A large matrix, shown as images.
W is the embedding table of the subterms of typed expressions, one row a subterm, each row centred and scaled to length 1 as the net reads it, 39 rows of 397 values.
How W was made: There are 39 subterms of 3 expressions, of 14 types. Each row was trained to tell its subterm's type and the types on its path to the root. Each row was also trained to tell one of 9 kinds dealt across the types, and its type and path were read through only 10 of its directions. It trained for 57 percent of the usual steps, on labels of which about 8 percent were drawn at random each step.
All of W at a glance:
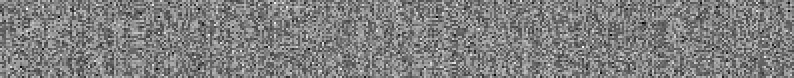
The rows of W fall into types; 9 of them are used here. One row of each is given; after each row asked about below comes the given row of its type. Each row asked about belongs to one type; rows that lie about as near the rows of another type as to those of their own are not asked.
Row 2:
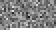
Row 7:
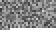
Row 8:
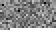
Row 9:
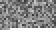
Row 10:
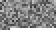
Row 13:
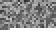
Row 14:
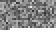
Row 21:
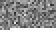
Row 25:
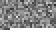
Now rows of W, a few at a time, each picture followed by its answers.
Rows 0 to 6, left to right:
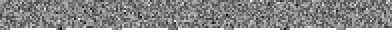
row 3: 25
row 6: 2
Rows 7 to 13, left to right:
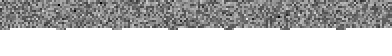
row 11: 13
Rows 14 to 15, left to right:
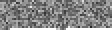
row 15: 14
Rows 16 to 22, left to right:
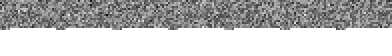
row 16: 10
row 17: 14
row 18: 7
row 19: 13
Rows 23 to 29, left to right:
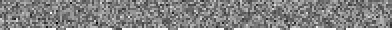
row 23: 25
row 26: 7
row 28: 10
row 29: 9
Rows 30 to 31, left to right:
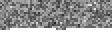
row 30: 10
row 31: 21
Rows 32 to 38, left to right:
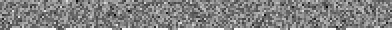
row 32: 21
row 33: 13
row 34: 8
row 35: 7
